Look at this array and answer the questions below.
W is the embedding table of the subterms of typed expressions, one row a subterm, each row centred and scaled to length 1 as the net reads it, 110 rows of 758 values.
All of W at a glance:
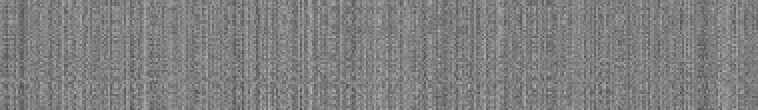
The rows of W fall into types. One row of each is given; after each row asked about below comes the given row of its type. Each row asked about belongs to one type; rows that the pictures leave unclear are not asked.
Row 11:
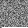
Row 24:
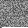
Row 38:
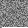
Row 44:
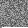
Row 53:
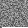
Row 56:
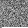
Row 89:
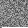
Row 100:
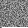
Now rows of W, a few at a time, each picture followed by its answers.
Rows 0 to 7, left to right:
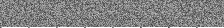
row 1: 38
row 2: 44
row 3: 89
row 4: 38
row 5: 53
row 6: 24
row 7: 11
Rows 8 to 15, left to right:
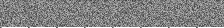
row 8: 100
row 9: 100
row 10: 89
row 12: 38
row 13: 11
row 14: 100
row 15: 53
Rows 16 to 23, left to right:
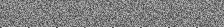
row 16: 53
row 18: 24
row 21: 53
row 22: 53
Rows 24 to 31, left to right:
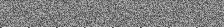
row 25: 53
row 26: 11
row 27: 100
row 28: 53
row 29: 24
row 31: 11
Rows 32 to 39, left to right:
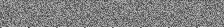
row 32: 100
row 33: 24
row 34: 44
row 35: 38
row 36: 100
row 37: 11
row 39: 44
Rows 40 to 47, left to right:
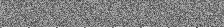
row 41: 89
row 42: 89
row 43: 100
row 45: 44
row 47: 24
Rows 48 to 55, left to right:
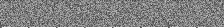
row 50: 11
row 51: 38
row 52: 38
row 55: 89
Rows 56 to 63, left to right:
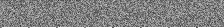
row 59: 38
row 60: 24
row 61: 11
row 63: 53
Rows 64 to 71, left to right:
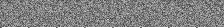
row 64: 11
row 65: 11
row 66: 11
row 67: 44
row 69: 89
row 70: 11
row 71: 89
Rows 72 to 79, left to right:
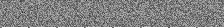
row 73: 100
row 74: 56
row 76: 89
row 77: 44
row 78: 89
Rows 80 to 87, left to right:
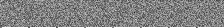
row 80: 44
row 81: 53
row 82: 53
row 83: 56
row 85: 38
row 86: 38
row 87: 53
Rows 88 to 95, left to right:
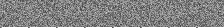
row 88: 38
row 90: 100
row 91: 11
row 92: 100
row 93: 100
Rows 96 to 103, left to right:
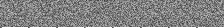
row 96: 24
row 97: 24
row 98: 89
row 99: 38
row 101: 53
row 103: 89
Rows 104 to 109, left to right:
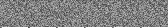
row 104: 89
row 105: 24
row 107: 11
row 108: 44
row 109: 89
